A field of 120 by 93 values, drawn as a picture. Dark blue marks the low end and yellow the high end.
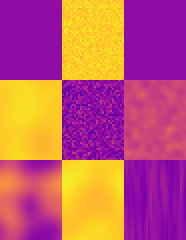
The table splits into 3 rows of 3 panels. Panel 1,1: low, flat. Panel 1,2: very high, fine-grained, faint in contrast. Panel 1,3: low, flat. Panel 2,1: very high, smooth, faint in contrast. Panel 2,2: low, fine-grained. Panel 2,3: middling, blotchy, faint in contrast. Panel 3,1: middling, smooth, strong in contrast. Panel 3,2: very high, smooth, faint in contrast. Panel 3,3: low, streaked downward, faint in contrast.
